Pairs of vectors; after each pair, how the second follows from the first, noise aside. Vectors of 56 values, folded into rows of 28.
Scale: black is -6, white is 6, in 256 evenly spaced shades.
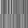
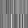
wrapped around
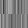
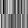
scaled up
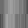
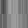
wrapped around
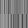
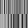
scaled up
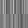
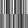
scaled up
